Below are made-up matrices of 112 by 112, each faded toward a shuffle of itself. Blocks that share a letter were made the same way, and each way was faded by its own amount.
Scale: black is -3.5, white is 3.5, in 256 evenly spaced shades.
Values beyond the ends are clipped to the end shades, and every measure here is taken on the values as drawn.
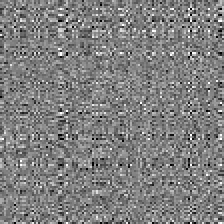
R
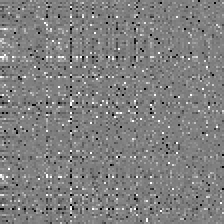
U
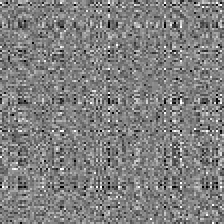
R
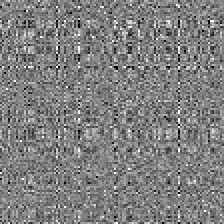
R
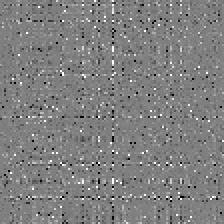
U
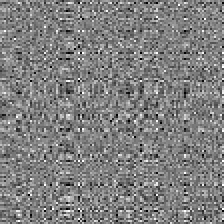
R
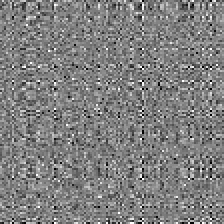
R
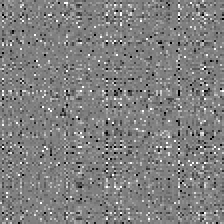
U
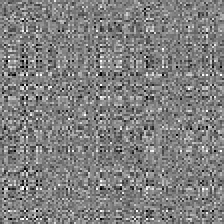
R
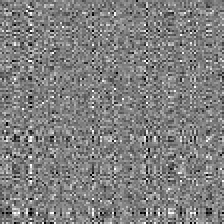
R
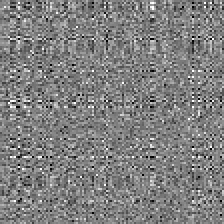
R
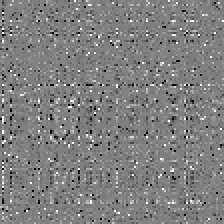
U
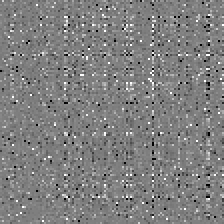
U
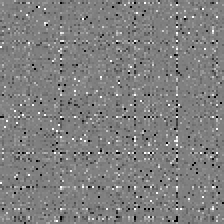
U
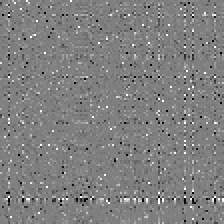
U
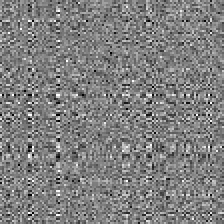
R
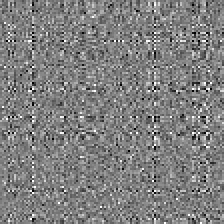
R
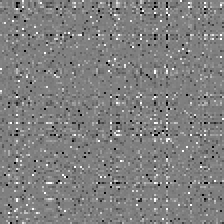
U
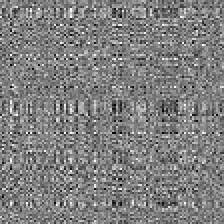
R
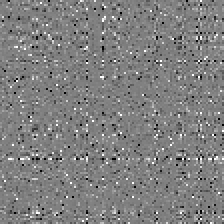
U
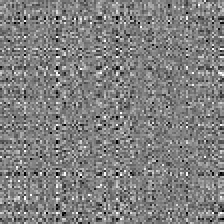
R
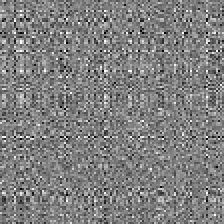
R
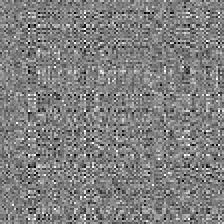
R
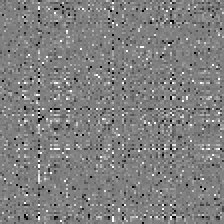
U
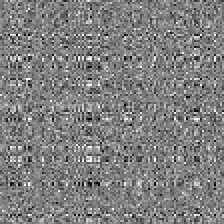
R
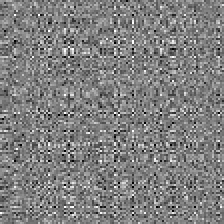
R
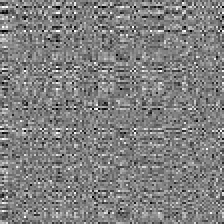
R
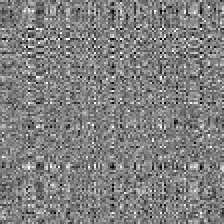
R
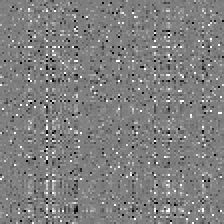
U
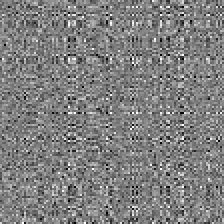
R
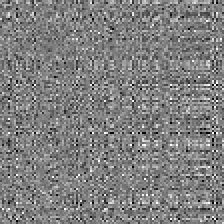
R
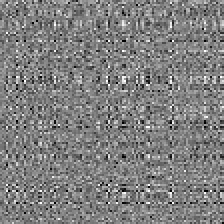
R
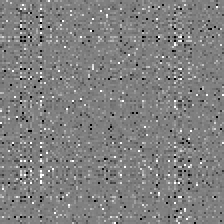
U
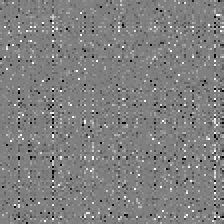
U
